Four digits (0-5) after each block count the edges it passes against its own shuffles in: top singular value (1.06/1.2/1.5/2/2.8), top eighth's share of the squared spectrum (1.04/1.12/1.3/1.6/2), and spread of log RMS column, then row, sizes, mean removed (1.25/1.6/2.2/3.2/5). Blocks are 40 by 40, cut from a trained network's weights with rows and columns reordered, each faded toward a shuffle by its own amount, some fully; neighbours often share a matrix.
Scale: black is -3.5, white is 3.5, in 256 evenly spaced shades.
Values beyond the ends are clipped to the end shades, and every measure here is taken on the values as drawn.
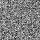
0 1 0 0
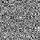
3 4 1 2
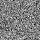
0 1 0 0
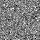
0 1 0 0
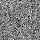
0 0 0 0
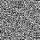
3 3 1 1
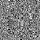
2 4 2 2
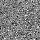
0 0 0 0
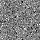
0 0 0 0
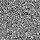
2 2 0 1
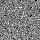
0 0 0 0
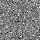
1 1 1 0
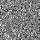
2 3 1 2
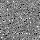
1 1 0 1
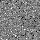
0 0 0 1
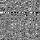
3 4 2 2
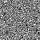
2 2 0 0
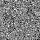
0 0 1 0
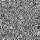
3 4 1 2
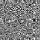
3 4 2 2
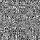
2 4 1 2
